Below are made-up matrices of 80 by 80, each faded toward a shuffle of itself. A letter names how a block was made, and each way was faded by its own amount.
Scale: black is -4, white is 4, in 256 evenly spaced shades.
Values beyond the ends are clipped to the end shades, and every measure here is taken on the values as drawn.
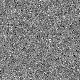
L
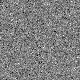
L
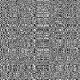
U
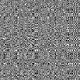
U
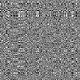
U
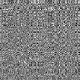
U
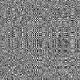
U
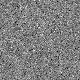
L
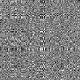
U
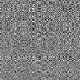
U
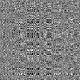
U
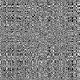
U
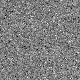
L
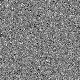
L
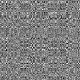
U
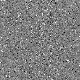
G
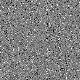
G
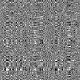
U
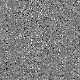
G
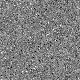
L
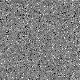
G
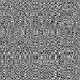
U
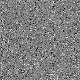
G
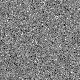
L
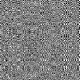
U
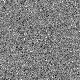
L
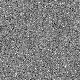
L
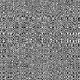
U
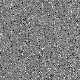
G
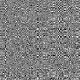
U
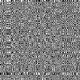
U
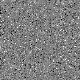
G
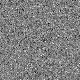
L
